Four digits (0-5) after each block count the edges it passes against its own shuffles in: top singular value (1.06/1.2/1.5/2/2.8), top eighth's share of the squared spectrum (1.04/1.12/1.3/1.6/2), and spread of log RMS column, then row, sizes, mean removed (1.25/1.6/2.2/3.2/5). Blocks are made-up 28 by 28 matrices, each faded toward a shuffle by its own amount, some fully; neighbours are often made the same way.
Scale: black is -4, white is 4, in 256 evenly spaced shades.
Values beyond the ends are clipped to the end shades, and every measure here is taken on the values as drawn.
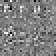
3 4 2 2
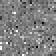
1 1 0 0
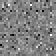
1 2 1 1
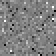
0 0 0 0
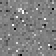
0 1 0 0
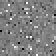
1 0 0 0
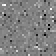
1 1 0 0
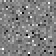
1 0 0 0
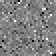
0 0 0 0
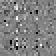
3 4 1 1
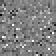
1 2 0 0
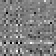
4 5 2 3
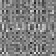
4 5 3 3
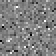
0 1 0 0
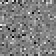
1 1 0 1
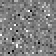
0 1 0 1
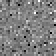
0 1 0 0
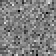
0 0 0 0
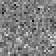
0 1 0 0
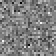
0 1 0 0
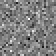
1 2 1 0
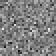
0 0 0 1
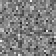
1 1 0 0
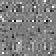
3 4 1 1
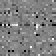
3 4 0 1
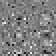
3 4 1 2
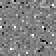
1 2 0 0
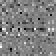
3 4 1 2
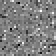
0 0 0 0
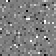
1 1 0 0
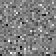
2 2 0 1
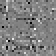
3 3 1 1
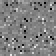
1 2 0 1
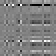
4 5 3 3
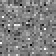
3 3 1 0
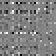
4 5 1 2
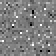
0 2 0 0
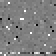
2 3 0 0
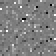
0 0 0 0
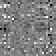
3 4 2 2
